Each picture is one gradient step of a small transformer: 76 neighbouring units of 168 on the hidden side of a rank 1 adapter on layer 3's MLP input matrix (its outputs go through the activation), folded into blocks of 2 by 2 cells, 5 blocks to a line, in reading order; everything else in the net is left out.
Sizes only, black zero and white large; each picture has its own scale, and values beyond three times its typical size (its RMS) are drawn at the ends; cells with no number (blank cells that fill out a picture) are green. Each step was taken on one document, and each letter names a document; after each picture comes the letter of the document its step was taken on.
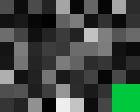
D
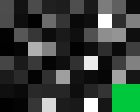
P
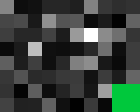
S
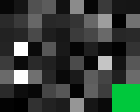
D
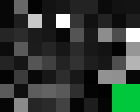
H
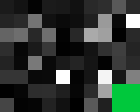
P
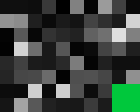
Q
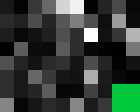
D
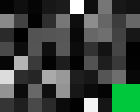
Q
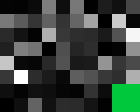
D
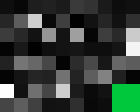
H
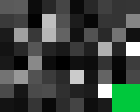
S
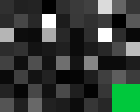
S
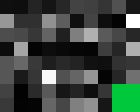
Q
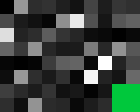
D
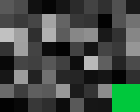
S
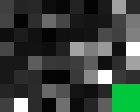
H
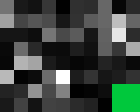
Q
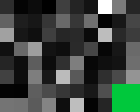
S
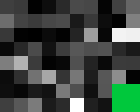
S
